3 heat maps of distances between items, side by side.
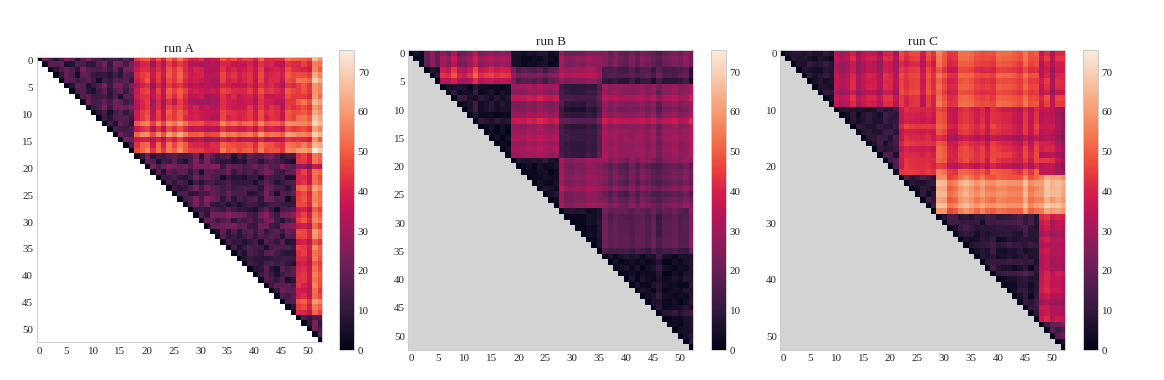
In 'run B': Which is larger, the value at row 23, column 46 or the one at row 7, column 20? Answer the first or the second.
the second
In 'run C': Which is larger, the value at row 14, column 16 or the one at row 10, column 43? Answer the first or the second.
the second
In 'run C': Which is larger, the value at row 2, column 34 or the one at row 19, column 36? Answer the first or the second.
the first
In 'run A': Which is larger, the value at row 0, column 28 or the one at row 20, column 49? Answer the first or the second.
the first
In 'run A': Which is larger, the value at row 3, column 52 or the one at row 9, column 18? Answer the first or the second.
the first
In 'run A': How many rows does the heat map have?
53
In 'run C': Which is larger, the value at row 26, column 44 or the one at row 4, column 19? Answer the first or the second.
the first
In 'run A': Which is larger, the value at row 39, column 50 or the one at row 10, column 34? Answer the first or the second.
the second
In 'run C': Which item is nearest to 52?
51
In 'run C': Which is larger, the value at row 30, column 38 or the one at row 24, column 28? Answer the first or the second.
the first
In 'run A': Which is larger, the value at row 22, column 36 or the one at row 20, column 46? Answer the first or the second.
the second
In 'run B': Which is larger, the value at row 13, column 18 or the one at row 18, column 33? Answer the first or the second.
the second
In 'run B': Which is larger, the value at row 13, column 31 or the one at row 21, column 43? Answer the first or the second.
the second
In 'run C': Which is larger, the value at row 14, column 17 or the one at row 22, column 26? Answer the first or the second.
the second
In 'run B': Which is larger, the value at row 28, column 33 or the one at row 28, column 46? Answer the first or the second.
the second
